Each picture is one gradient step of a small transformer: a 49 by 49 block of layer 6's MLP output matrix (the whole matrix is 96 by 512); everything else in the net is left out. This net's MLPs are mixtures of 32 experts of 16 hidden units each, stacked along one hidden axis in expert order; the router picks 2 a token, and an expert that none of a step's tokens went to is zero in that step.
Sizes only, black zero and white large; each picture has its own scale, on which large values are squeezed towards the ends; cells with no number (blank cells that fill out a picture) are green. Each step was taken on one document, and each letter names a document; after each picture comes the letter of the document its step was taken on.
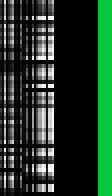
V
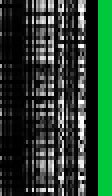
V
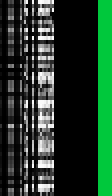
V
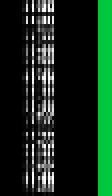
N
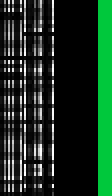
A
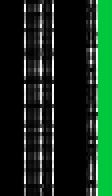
A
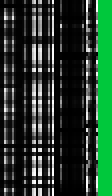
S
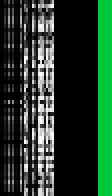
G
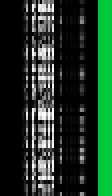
N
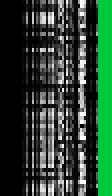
V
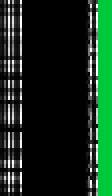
A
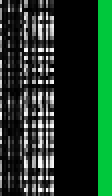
G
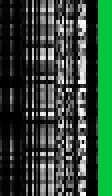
V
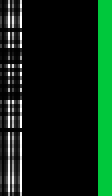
G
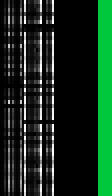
A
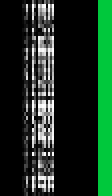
N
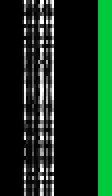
G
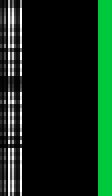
A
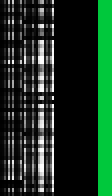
G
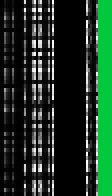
S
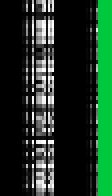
N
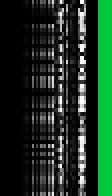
V
